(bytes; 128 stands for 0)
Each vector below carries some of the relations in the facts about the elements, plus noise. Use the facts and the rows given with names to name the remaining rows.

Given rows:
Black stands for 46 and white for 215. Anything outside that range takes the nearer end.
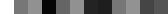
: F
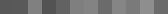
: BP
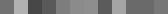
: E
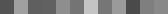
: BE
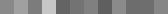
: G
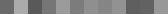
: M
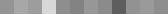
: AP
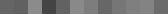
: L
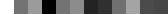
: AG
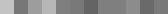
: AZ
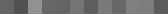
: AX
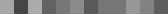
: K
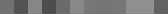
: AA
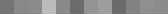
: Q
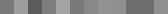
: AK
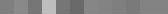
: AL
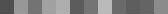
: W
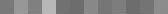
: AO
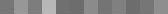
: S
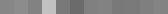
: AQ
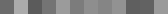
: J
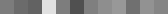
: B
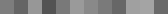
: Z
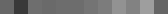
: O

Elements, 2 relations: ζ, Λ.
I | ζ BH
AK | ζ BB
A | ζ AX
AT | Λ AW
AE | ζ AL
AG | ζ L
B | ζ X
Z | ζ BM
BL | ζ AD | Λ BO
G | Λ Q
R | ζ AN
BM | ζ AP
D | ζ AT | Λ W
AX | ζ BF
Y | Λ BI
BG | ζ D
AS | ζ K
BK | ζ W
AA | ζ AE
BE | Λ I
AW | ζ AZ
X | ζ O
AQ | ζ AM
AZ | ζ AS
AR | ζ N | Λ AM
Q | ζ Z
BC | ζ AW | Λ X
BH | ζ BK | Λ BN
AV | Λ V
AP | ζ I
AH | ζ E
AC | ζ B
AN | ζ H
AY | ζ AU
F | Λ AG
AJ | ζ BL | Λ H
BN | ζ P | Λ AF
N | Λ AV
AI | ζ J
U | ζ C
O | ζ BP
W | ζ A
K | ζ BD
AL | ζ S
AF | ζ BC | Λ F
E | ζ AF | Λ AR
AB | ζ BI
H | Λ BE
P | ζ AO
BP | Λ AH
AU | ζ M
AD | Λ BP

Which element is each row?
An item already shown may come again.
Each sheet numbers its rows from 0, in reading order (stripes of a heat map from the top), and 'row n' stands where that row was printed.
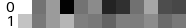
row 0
AG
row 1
AZ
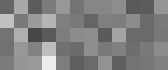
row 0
BF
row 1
AZ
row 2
E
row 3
AV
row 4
BK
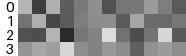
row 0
AS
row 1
E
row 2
I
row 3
AP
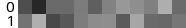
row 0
X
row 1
E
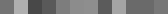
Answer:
E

